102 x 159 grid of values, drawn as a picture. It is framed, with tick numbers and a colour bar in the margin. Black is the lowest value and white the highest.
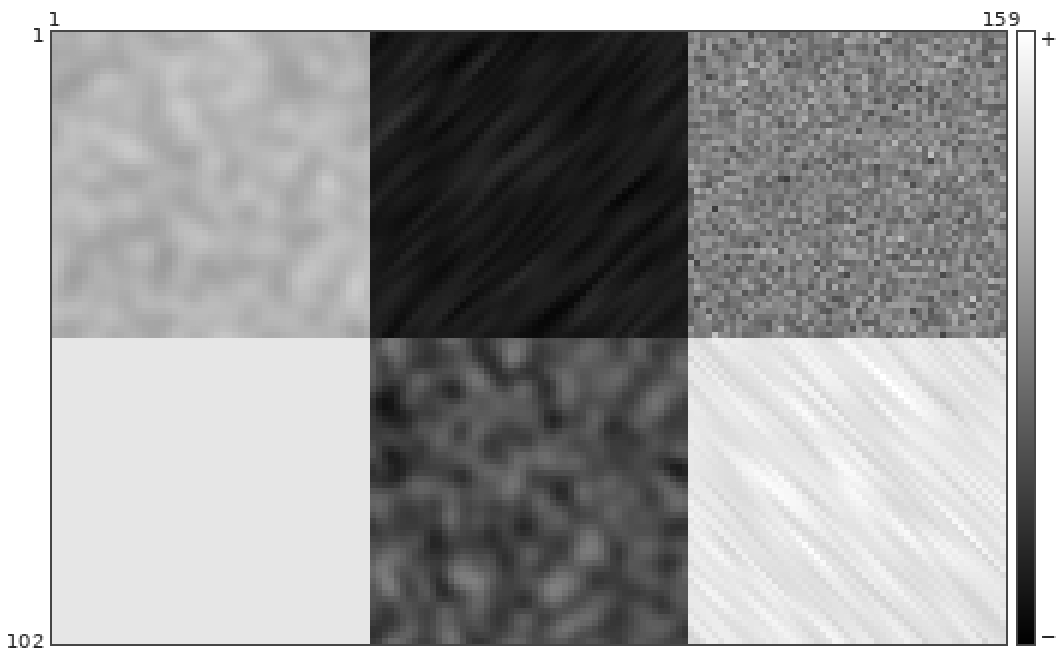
It is made of 2 by 3 panels. Panel 1,1: high, blotchy, faint in contrast. Panel 1,2: very low, slanting up to the right, faint in contrast. Panel 1,3: middling, fine-grained. Panel 2,1: very high, flat. Panel 2,2: low, blotchy. Panel 2,3: very high, slanting down to the right, faint in contrast.
